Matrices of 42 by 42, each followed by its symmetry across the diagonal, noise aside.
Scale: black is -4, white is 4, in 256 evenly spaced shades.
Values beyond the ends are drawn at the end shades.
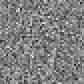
neither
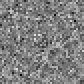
symmetric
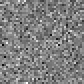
neither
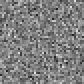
antisymmetric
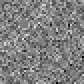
symmetric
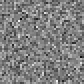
antisymmetric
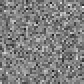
neither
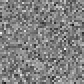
neither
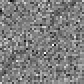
symmetric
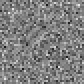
symmetric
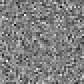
antisymmetric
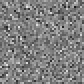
antisymmetric
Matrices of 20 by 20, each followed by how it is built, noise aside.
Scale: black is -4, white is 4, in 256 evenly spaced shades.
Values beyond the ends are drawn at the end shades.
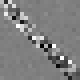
banded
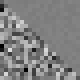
lower triangular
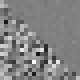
lower triangular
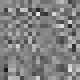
low rank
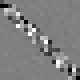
banded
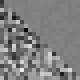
lower triangular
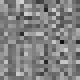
low rank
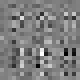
low rank
